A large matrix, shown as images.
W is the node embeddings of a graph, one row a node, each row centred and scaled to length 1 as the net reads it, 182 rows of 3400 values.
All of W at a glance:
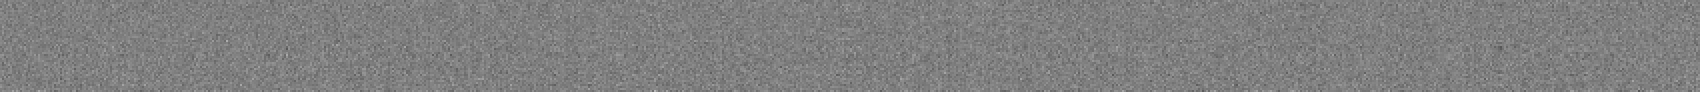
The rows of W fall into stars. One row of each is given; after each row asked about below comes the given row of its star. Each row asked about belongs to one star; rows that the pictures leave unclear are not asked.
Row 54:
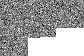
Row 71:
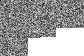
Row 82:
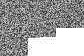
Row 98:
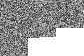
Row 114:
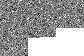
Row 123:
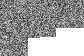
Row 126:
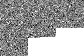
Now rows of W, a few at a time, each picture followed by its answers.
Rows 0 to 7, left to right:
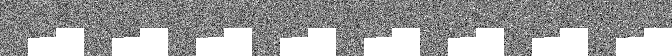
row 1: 54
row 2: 126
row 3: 82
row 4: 98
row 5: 123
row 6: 123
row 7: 71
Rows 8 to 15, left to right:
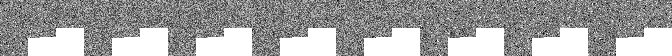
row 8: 98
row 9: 98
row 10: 98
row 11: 71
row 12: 71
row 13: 114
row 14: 114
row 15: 71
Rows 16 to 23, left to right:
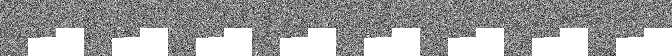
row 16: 126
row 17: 114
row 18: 71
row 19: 54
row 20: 126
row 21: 114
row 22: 126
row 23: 71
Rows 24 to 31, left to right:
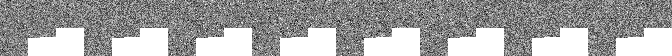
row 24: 98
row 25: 54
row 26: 82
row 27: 114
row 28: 98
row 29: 123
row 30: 114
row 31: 123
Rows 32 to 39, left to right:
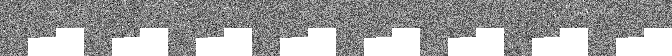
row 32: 71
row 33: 98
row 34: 82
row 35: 71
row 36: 54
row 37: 114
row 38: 98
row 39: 82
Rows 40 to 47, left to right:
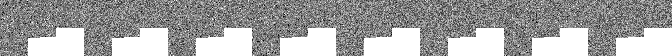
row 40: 123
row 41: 54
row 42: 123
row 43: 126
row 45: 54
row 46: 126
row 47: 98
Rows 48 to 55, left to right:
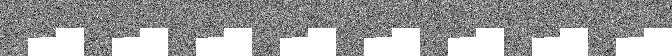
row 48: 114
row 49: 82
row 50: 54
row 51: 123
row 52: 82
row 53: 82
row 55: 71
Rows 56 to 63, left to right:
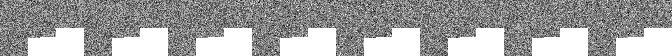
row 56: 98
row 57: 71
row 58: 98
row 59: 82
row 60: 54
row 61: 71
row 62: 114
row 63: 98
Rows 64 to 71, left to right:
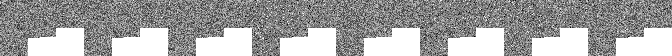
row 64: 123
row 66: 114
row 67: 71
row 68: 98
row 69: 114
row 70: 82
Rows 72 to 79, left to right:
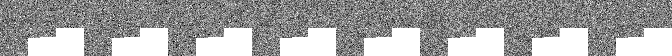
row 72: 98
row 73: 82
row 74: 126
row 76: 98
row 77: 98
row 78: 126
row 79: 82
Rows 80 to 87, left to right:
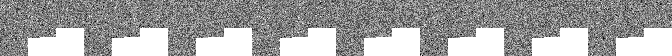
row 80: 54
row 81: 123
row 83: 123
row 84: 98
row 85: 126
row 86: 123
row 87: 54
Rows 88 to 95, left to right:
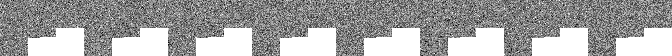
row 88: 54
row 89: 114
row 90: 54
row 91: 82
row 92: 54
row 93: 126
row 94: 71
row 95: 71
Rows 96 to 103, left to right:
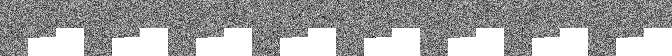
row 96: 98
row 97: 126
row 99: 71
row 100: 54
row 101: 123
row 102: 98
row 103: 126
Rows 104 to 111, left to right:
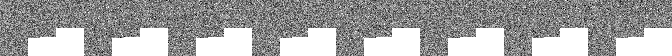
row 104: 82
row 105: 71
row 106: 54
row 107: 82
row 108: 54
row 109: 54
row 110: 114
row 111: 54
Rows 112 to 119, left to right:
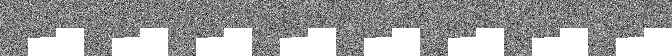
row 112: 54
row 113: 54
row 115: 82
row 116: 71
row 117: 123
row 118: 54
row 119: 123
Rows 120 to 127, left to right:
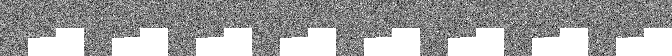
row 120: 54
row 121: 82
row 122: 98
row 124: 54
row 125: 123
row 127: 126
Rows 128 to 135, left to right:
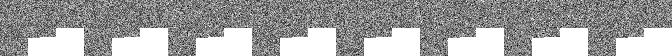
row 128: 126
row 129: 98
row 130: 123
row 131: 126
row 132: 71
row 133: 114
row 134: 114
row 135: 98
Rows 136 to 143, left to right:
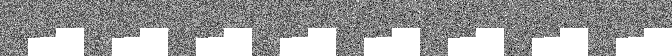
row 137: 54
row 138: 54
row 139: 82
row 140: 98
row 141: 54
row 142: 71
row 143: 98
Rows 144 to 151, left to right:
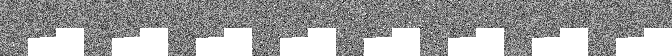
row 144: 98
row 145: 98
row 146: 71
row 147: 126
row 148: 82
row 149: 114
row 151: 82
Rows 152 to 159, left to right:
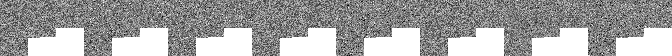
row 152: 126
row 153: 98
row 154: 54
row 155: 123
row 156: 126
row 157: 126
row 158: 98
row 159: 126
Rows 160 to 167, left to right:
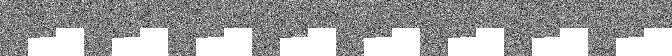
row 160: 82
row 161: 123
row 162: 71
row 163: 98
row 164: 82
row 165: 126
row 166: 54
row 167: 71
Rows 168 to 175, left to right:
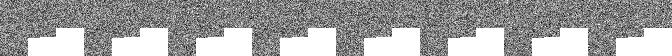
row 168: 82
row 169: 123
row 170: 82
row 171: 114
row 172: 98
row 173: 71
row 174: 123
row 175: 82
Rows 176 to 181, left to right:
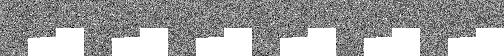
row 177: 82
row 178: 114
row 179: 126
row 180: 123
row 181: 98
